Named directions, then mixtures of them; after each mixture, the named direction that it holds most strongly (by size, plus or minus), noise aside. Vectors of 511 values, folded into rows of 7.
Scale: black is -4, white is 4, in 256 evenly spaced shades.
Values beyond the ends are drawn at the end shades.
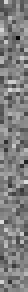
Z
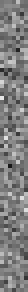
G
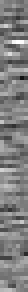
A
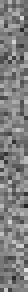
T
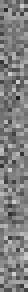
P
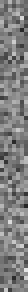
T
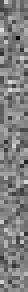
Z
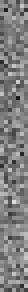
P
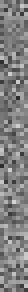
P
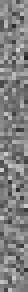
T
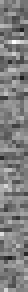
A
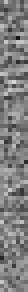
Z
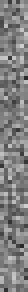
T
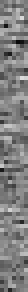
A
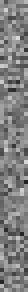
Z
